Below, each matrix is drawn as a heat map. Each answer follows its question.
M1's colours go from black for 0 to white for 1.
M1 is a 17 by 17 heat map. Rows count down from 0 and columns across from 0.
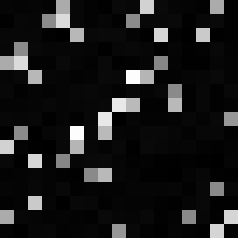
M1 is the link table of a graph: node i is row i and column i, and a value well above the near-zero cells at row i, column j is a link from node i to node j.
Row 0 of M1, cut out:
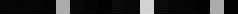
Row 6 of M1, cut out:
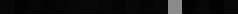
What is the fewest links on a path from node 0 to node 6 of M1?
6
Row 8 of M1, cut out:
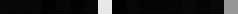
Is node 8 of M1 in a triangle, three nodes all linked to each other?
no
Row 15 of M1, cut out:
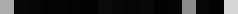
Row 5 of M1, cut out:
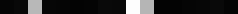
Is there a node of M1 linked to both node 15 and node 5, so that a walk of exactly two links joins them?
no
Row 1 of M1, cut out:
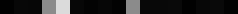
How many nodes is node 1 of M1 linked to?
3
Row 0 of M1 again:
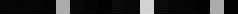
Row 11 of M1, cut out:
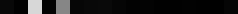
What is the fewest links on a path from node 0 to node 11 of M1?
2
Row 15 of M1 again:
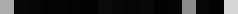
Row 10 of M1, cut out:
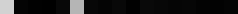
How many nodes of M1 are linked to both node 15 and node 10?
1
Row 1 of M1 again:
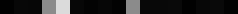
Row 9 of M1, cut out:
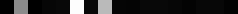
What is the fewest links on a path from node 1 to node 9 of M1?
1
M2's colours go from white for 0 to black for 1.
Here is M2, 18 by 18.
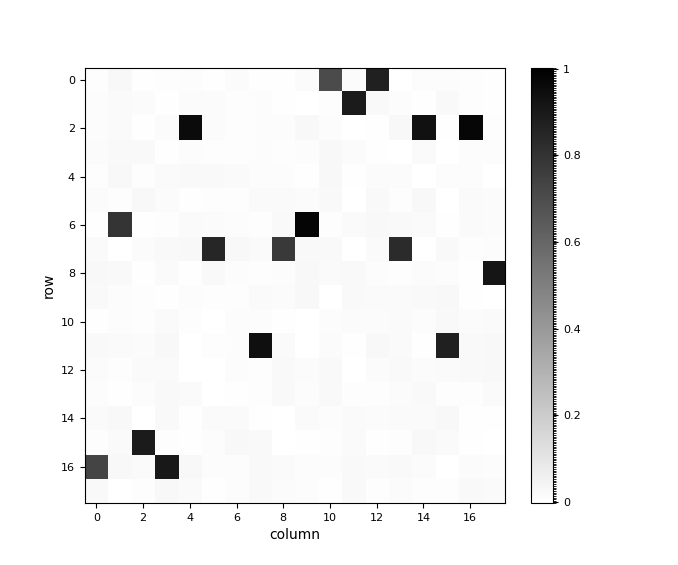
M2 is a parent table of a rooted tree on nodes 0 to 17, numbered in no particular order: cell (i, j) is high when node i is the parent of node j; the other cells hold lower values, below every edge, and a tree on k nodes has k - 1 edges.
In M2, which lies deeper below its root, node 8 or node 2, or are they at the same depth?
the same depth
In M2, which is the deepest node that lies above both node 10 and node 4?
2
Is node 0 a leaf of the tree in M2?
no
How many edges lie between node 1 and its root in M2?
1
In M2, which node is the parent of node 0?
16
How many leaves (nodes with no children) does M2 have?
9
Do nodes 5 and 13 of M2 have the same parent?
yes
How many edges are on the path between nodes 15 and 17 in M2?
4
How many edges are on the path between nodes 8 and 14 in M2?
5
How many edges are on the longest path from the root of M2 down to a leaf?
7
